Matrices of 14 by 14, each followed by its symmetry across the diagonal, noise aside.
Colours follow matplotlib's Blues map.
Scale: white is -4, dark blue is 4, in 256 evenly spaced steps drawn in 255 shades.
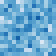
symmetric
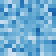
antisymmetric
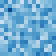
symmetric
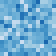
antisymmetric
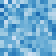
antisymmetric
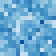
symmetric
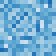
symmetric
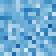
antisymmetric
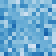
antisymmetric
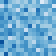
antisymmetric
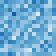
symmetric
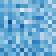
antisymmetric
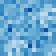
symmetric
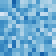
antisymmetric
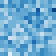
antisymmetric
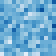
antisymmetric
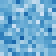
antisymmetric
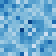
symmetric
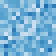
symmetric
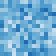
antisymmetric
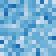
symmetric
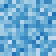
symmetric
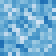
symmetric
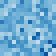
symmetric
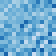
symmetric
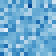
antisymmetric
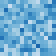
antisymmetric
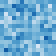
antisymmetric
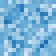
symmetric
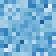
symmetric
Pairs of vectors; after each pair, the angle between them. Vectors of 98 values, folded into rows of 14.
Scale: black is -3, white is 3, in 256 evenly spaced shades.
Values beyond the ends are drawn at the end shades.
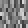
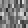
nearly parallel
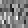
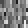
partly opposed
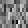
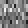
partly opposed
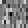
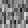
partly aligned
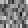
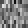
orthogonal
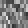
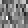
partly aligned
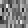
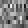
orthogonal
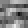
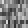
partly opposed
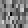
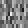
nearly opposite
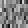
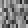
nearly parallel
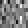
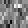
orthogonal
